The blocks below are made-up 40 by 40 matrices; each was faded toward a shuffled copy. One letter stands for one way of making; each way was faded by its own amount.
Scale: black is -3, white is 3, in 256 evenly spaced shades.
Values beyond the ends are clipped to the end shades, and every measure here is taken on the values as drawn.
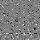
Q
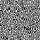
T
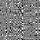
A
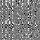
A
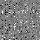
Q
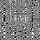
A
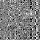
A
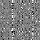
A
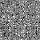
T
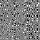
A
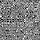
T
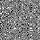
T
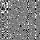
A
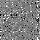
Q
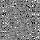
Q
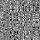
A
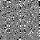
A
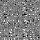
Q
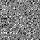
T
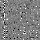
Q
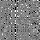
A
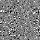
Q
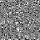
T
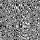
T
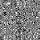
T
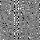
A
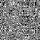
T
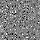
Q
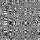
A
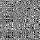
A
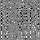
A
